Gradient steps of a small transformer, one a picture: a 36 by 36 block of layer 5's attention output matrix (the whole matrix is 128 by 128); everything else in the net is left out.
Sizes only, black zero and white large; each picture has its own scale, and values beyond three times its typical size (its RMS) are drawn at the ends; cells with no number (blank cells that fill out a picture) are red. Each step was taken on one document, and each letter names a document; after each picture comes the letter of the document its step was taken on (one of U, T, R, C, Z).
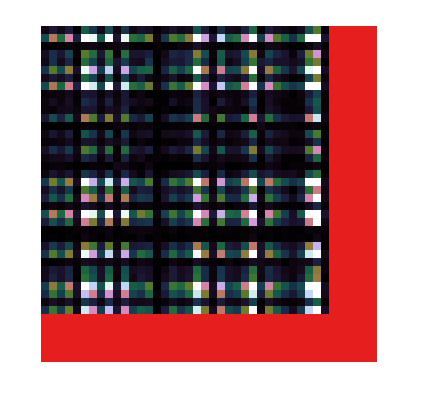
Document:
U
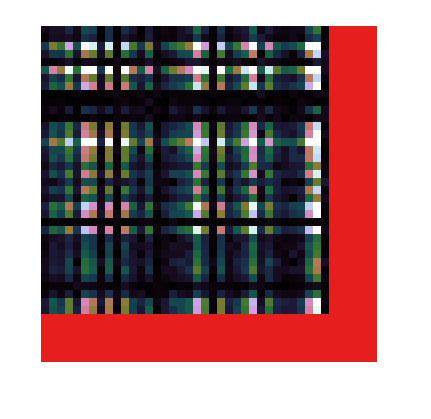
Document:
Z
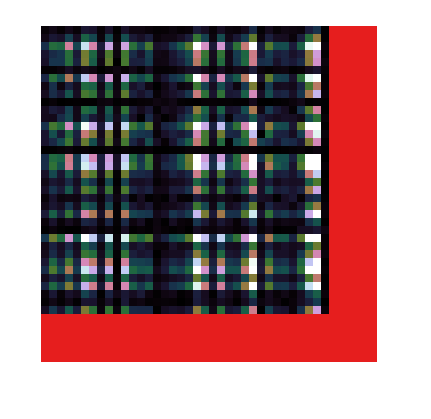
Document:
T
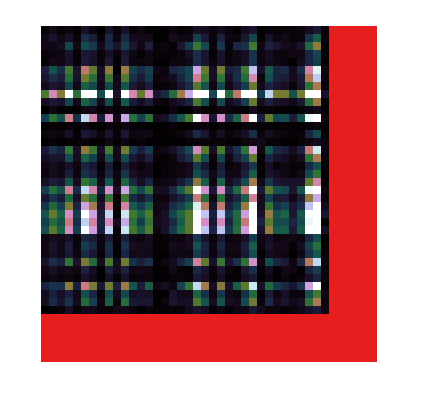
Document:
Z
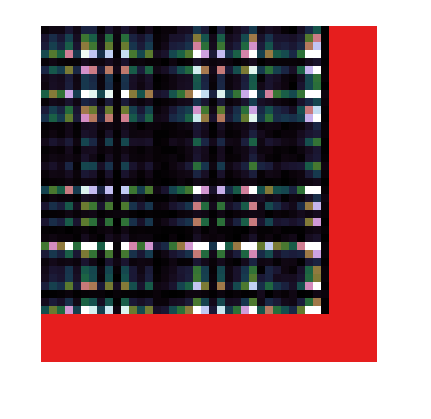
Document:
U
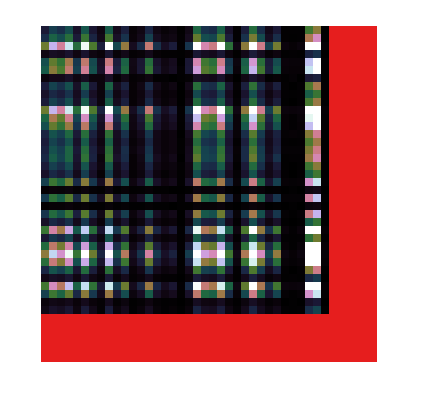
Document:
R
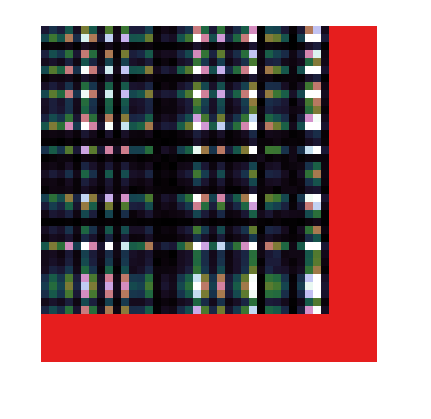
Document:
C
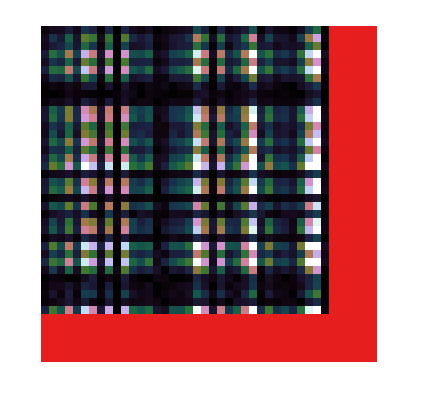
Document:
U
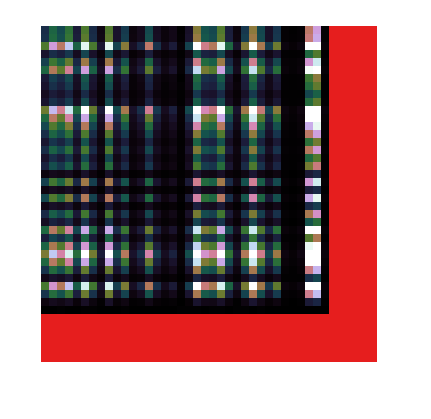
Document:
R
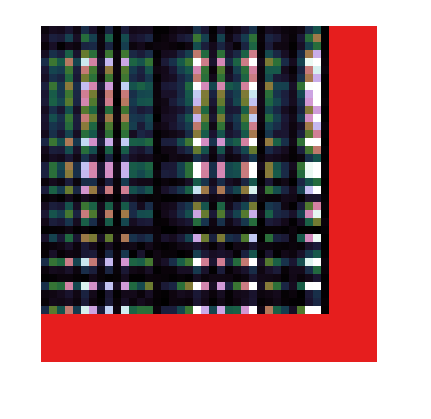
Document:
U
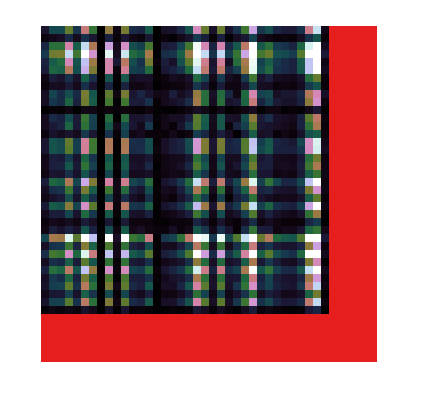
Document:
T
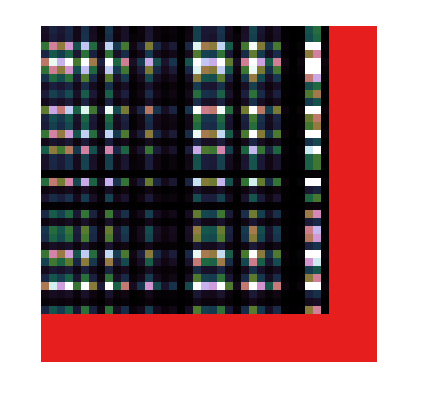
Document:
R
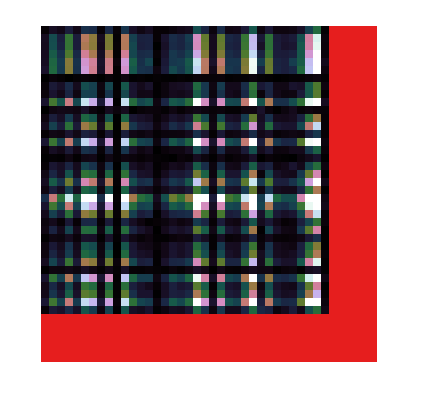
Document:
Z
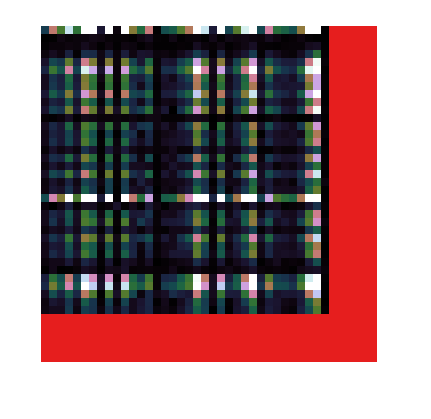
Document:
Z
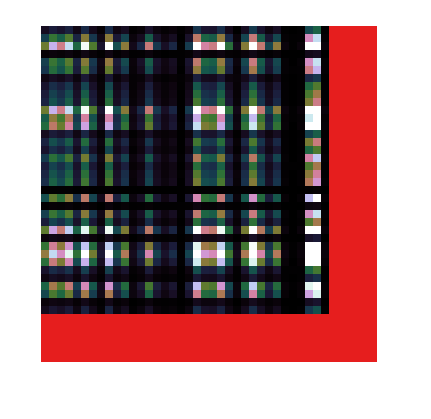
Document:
R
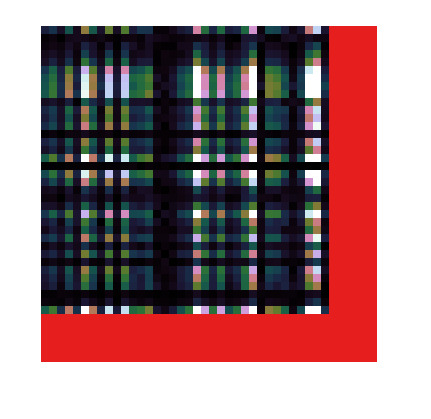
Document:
C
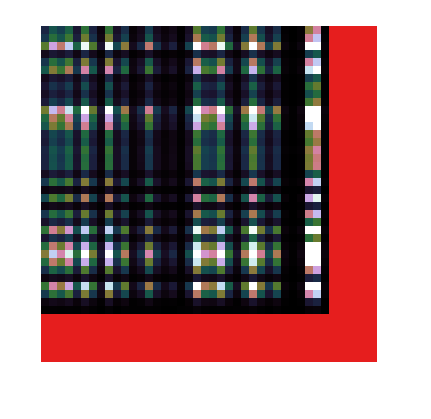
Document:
R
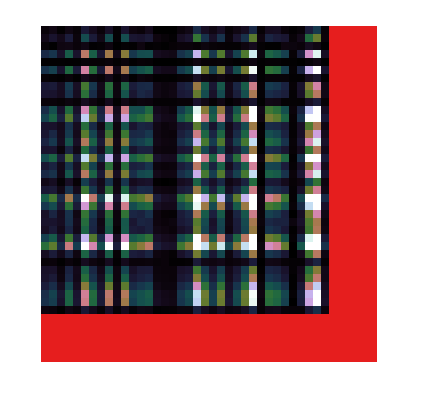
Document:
C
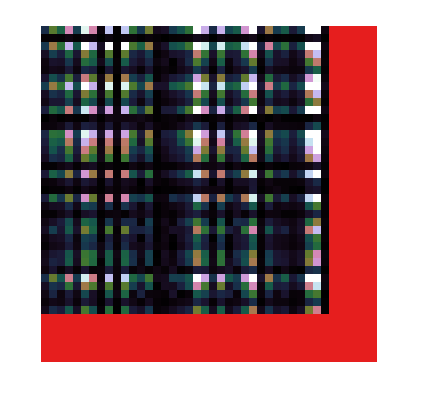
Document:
Z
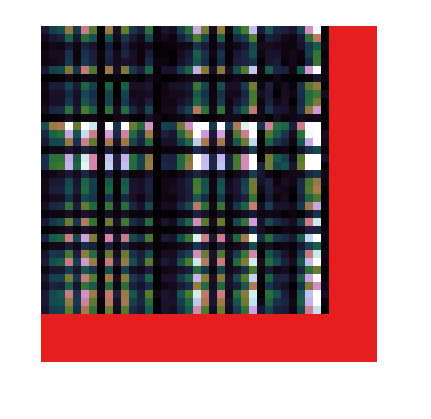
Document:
T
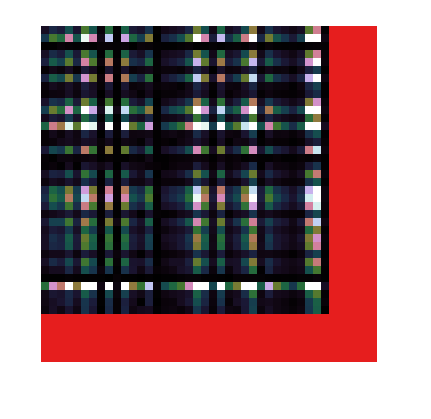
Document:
U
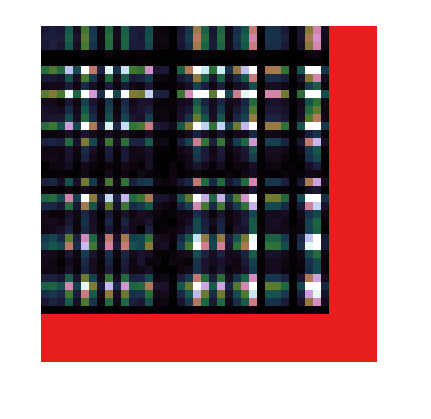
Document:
C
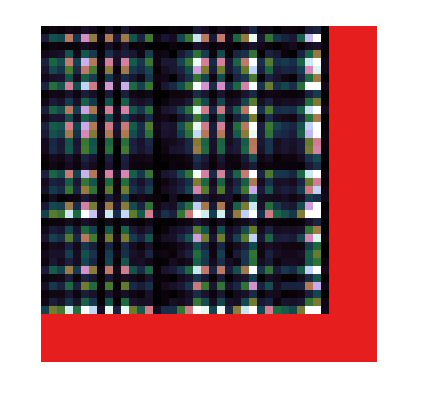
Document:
T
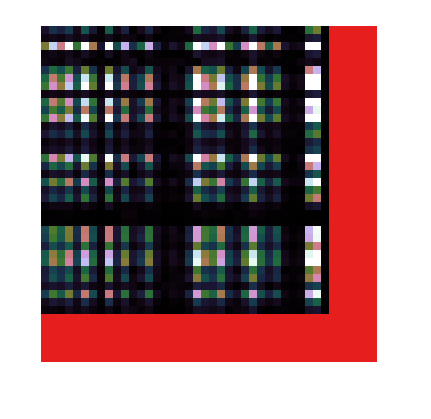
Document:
R
